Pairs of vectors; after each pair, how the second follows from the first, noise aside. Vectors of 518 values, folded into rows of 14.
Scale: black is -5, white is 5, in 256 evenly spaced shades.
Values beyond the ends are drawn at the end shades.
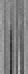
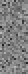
shuffled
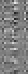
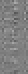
shrunk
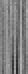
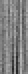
copied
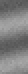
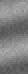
reversed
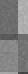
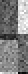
scaled up
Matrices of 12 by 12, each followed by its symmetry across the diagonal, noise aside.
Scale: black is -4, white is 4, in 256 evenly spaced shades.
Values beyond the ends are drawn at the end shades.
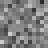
antisymmetric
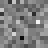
antisymmetric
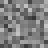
antisymmetric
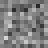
antisymmetric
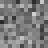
neither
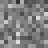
neither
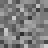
neither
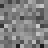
neither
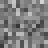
neither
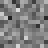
antisymmetric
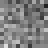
antisymmetric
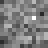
neither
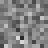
neither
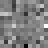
antisymmetric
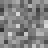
neither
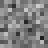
neither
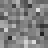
antisymmetric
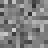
antisymmetric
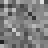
antisymmetric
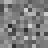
antisymmetric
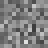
neither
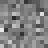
neither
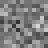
neither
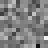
antisymmetric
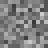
neither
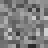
antisymmetric
